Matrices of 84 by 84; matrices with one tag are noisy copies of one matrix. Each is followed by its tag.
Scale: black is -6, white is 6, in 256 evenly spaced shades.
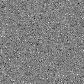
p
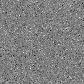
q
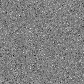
q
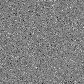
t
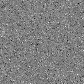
p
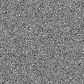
q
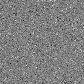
t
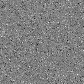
p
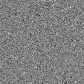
t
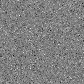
q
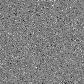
t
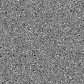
q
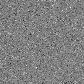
t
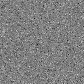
p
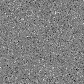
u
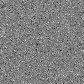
p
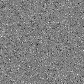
p
